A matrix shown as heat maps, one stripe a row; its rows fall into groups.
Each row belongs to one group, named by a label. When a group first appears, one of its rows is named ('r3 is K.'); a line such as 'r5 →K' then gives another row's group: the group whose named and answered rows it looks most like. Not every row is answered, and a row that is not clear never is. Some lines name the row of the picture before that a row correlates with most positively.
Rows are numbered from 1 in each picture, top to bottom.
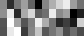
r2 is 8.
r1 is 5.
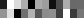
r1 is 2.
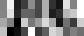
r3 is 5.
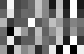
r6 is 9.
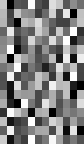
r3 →5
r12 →5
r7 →9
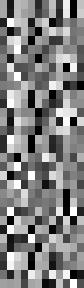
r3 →2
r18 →5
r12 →2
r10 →8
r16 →2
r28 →5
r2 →9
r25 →9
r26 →2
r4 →5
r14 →9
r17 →2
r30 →2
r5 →2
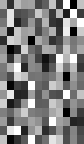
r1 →9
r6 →5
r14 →8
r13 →8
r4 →9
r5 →2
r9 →8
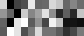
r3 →8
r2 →5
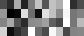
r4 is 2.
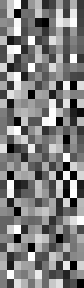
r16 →8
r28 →2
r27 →5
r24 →5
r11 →2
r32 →8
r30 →9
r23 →9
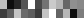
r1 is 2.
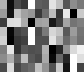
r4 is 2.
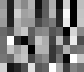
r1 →9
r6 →2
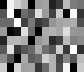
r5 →2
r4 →5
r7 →5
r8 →9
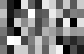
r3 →9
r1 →5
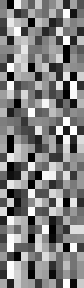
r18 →2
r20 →5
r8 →2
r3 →2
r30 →2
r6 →8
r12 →5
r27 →2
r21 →2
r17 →9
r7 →8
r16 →9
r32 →9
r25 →2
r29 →5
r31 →2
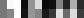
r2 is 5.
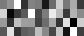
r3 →9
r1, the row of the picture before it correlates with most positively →2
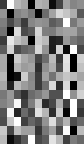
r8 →9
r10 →9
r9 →5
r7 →9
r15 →9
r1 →2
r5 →2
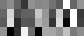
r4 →5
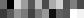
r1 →8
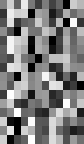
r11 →2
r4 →5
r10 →8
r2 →2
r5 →2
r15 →8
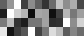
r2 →2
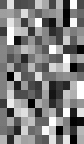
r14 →8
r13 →9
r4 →2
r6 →8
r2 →8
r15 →5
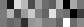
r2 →8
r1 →8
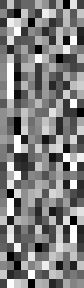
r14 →5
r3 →2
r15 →5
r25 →9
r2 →5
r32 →2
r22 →8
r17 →8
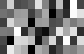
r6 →2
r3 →2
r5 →9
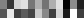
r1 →8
